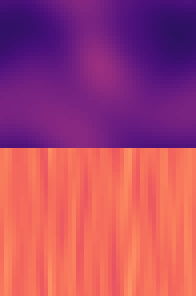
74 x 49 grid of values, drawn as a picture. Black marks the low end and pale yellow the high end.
It is made of 2 by 1 panels. Panel 1,1: low, smooth. Panel 2,1: high, streaked downward, faint in contrast.
